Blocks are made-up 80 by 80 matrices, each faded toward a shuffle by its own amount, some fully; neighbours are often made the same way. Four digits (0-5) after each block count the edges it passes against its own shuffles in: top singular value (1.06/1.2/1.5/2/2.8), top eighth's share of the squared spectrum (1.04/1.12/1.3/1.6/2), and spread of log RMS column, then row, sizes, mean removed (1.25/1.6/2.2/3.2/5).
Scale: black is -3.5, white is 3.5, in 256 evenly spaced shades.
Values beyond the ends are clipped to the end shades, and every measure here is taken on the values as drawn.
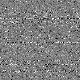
2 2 0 3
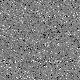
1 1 0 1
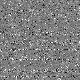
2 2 0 2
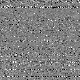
2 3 0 3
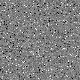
0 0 0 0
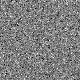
0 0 0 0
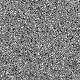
0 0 0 0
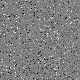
0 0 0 0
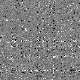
2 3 2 2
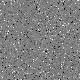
0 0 0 0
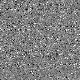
1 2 0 2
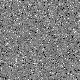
0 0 0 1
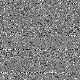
1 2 0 3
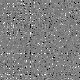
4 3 2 1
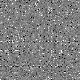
3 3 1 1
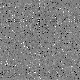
3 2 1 1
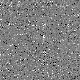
3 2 1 1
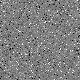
2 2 0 0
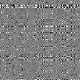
5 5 3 3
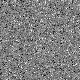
1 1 0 0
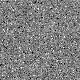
1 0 0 0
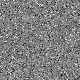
1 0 0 0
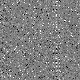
3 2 1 0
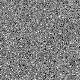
3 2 1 0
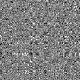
4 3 2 2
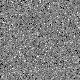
2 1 0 0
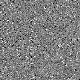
3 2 1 1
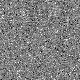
2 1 0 0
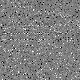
3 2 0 1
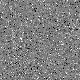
2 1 0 0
